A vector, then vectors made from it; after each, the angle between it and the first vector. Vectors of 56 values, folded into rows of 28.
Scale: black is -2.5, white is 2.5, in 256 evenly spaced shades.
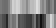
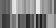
nearly parallel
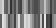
partly opposed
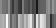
nearly opposite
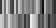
orthogonal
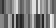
partly aligned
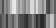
nearly parallel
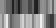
nearly opposite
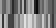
partly opposed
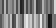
partly opposed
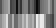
nearly opposite
